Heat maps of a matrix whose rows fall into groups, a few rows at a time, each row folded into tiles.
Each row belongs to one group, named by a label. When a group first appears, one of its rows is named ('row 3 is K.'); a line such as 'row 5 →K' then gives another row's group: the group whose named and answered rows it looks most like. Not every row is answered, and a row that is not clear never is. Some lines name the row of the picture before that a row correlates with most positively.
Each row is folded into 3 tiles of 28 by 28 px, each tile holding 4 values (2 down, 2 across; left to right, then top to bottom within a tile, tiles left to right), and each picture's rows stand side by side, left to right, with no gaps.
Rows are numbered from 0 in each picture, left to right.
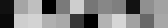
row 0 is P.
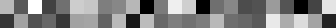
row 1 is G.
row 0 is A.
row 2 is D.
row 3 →P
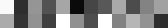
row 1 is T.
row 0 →G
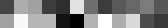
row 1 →T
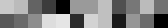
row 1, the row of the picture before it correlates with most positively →1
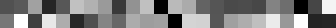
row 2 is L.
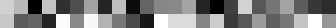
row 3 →G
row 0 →G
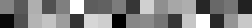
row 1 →T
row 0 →P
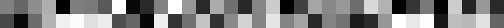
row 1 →A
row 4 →G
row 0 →G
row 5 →G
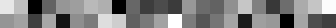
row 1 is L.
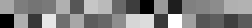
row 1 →P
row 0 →D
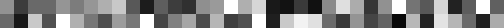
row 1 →G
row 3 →G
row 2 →T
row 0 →G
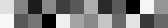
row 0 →G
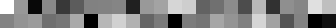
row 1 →P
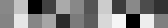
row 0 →D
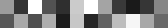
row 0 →A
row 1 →P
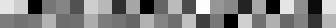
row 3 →A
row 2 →A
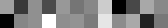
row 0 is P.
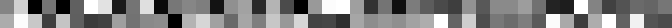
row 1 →D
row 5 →T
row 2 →P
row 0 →L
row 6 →P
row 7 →T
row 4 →L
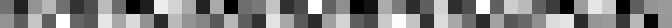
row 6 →P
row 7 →D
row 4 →G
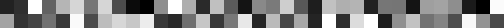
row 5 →P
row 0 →A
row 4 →L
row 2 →L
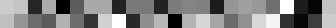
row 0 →L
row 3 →A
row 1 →L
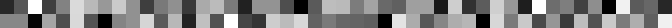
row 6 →A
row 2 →G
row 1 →G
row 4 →G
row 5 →A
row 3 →P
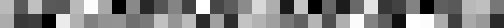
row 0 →G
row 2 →A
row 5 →T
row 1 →L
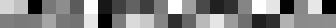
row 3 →D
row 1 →G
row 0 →D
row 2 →P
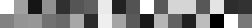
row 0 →L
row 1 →D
